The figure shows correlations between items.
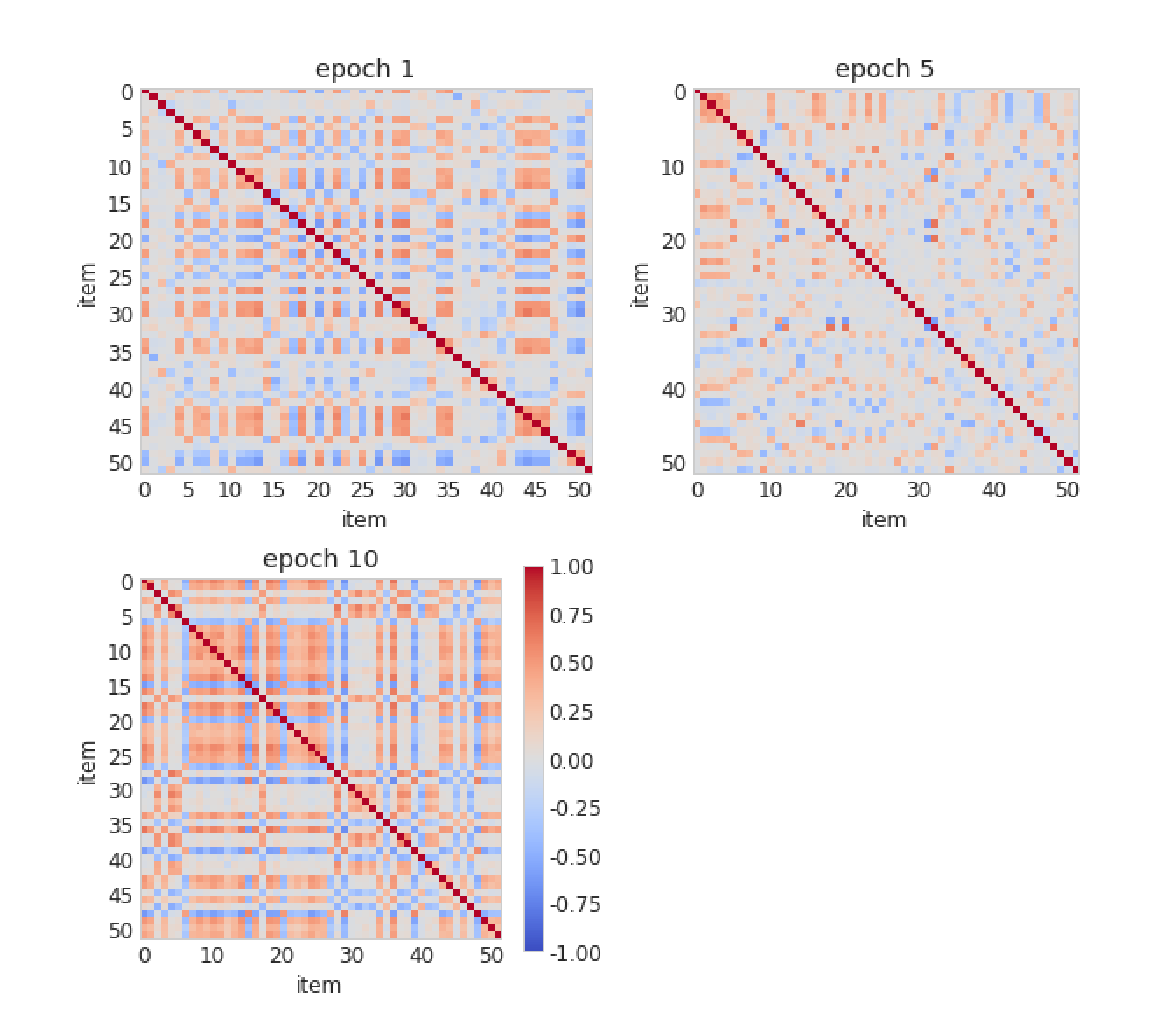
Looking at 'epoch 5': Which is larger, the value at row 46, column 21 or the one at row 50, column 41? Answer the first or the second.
the second
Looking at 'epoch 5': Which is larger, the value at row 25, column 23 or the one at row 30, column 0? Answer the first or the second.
the first
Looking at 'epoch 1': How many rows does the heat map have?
52
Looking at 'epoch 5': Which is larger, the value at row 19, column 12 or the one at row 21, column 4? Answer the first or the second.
the second
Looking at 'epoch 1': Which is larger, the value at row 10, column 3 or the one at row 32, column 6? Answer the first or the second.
the first
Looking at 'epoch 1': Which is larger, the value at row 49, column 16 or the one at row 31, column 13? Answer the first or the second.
the second
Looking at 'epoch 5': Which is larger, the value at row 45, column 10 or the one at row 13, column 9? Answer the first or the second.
the first
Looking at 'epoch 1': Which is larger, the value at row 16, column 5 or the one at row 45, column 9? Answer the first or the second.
the second
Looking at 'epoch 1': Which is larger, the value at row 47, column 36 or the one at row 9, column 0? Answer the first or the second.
the second
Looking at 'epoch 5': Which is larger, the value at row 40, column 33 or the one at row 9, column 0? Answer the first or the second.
the first
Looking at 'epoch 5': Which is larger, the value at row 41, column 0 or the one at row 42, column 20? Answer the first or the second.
the first
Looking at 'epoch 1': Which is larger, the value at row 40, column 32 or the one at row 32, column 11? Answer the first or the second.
the second
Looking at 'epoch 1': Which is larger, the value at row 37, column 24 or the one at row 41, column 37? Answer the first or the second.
the second
